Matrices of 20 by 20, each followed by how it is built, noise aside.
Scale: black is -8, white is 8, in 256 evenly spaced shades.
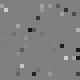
sparse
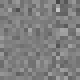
low rank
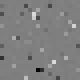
sparse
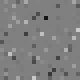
sparse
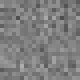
low rank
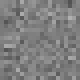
low rank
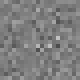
low rank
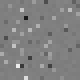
sparse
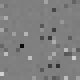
sparse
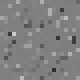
sparse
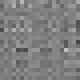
low rank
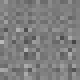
low rank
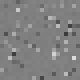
sparse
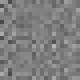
low rank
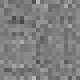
low rank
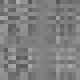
low rank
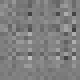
low rank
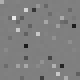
sparse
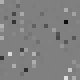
sparse
